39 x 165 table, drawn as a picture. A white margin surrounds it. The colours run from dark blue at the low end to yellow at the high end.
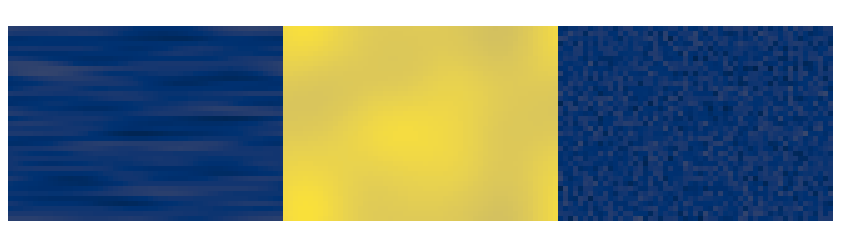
It is made of 1 by 3 panels. Panel 1,1: very low, streaked across, faint in contrast. Panel 1,2: very high, smooth, faint in contrast. Panel 1,3: very low, fine-grained, faint in contrast.
